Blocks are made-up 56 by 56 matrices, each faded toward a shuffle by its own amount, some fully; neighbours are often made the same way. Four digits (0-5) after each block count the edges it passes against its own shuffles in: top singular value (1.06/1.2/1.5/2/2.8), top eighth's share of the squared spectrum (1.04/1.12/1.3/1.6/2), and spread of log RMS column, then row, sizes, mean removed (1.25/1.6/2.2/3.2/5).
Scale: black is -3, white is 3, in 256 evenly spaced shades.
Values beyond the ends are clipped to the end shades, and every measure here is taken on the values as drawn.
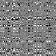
4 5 3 3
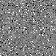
3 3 1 2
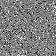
0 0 0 0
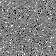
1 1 0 0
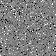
0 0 0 0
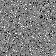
0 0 0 0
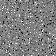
1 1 0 0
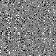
3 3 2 2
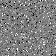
1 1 0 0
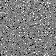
1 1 0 0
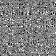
3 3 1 3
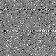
3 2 0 1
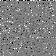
3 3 0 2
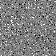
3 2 0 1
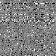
3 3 1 2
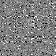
3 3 0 2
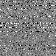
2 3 0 3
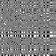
5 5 3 3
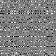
4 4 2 3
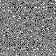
3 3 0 2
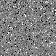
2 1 0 0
